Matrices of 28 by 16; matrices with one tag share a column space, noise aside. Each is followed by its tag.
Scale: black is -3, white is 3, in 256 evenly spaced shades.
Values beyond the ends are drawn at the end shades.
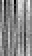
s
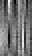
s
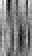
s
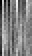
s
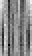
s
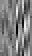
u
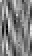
u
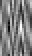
u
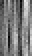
s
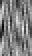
u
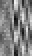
u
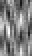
u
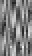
u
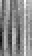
s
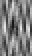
u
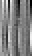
s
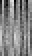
s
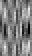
u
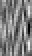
u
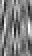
u
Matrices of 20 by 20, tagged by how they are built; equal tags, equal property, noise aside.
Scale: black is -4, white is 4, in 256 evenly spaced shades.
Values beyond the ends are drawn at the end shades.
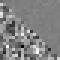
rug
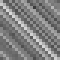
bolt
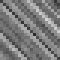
bolt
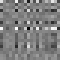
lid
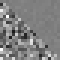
rug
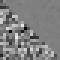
rug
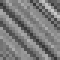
bolt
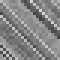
bolt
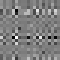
lid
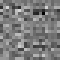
lid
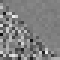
rug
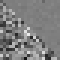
rug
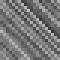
bolt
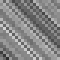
bolt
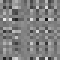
lid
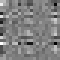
lid
